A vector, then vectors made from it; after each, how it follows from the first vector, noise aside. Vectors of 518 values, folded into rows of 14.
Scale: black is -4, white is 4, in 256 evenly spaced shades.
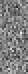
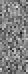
negated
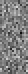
negated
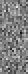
negated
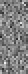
wrapped around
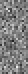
wrapped around
